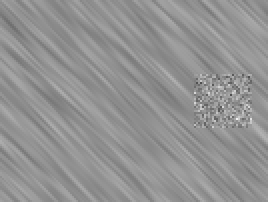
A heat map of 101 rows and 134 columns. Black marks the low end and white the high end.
Odd patch: rougher, in the middle right. Slope: none. Mirror symmetry: none. Odd rows or columns: none. Average level on the scale: 60%. Roughest part: middle right. Histogram: heavy tails on both sides. Grain: diagonal, down to the right.
